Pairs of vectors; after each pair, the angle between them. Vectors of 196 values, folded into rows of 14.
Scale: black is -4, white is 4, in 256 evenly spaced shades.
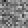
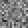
partly aligned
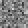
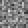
nearly opposite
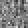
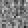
nearly parallel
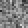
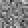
partly opposed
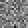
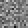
nearly parallel
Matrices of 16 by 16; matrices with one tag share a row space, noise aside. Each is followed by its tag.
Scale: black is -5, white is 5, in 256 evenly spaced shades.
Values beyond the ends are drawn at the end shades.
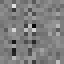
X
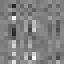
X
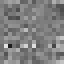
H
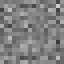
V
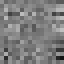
H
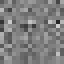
V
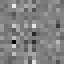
X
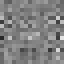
V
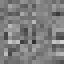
H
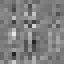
X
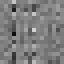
X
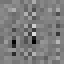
X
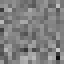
V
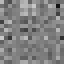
V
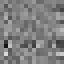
H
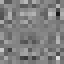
V
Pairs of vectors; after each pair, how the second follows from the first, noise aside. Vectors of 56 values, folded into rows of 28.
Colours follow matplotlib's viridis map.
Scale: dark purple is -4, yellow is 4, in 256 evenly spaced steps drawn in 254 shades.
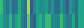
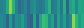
shuffled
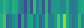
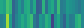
shuffled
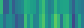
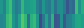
wrapped around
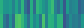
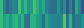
shuffled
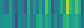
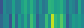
wrapped around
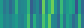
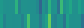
partly zeroed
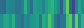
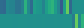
partly zeroed
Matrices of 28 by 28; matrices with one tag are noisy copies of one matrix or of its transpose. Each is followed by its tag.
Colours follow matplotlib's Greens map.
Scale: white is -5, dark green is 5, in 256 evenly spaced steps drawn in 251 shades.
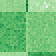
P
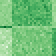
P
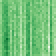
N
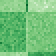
P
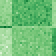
P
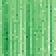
N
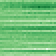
N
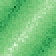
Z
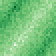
Z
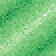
Z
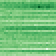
N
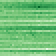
N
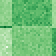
P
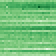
N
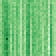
N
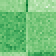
P
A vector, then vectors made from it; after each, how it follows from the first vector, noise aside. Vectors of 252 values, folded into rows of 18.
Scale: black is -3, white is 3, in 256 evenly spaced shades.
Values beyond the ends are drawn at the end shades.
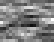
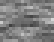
shrunk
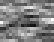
copied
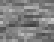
shrunk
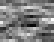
copied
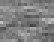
shrunk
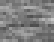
shrunk
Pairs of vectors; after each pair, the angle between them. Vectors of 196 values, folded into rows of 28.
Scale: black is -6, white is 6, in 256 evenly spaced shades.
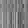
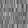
orthogonal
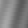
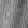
nearly parallel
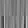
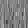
partly opposed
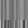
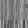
nearly parallel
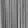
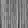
nearly opposite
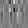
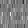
partly opposed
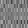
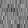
partly opposed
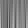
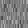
orthogonal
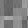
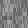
partly opposed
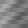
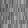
partly opposed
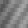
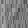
partly opposed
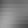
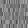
orthogonal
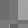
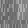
partly aligned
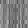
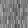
partly aligned
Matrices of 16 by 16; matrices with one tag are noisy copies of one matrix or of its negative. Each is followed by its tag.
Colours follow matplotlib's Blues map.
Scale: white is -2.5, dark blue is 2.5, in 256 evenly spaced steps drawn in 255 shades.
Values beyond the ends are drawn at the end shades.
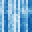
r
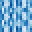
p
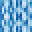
p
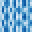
p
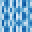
p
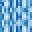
p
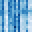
r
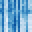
r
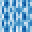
p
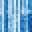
r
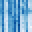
r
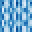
p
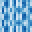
p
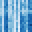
r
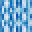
p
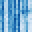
r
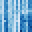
r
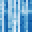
r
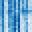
r
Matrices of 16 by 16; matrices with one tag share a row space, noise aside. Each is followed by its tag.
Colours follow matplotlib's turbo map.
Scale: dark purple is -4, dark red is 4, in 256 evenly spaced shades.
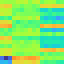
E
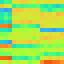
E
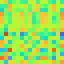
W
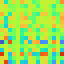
W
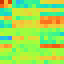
E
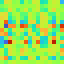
W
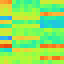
E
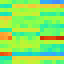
E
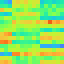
E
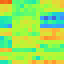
E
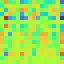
W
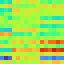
E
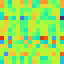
W
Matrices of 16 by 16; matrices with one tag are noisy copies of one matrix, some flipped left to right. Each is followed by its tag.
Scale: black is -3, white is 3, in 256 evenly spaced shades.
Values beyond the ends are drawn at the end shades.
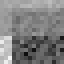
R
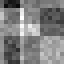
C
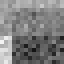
R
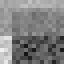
R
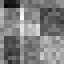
C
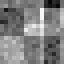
C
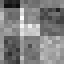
C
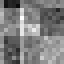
C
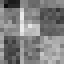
C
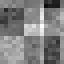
C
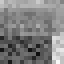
R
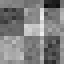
C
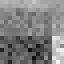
R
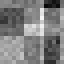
C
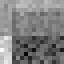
R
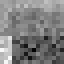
R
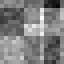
C
